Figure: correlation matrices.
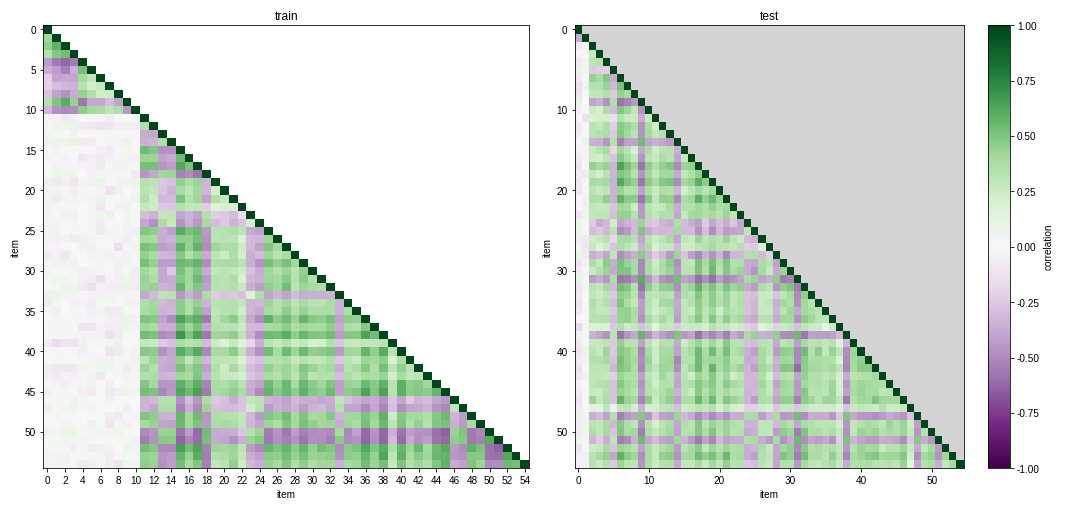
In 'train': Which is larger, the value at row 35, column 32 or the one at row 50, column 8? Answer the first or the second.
the first
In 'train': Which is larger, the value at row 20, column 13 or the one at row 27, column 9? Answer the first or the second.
the second
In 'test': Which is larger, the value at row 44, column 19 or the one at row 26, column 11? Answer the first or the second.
the first
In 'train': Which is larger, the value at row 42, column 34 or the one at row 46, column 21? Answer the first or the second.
the first
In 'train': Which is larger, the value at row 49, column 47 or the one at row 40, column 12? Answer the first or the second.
the second
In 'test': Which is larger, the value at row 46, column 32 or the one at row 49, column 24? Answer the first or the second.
the first
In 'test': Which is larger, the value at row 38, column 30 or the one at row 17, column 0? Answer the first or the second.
the second
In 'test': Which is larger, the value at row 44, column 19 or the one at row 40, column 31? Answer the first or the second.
the first
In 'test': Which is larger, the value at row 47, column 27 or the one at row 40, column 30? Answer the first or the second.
the second
